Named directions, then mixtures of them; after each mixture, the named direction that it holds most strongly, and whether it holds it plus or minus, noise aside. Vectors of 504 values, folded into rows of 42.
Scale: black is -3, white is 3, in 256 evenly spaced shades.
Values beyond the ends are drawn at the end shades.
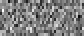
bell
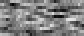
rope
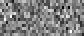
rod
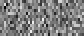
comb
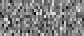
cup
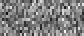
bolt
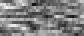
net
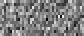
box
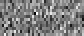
cup, plus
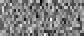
bell, plus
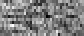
net, plus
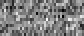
box, minus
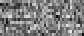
rod, plus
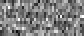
box, minus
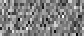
box, plus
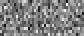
comb, minus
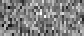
cup, plus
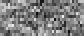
net, plus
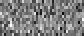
cup, minus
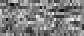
rope, plus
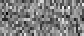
bolt, plus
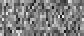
box, plus
